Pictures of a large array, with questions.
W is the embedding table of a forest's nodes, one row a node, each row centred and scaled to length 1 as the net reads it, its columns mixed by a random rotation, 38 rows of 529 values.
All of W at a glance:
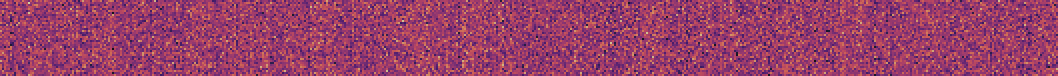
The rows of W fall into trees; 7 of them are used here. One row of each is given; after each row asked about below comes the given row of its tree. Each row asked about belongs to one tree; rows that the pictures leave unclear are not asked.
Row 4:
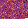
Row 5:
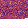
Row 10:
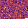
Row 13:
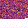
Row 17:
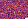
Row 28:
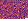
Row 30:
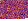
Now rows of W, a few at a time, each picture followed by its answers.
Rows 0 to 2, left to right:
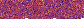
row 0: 30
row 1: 4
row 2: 13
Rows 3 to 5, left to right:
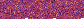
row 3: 17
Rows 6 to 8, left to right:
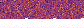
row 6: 17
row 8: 10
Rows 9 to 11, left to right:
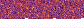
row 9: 13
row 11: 30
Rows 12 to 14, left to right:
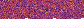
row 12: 4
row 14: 17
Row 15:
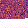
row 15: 30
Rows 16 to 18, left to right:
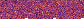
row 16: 10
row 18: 5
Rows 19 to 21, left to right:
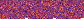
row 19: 28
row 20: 13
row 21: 10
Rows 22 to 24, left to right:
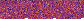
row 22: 10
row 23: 4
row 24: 17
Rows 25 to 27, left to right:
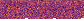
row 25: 30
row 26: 5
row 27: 5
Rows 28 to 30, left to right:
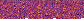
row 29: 4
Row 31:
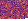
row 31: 28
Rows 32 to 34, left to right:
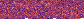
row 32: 13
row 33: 13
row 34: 10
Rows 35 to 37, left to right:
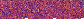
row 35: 5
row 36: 17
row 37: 4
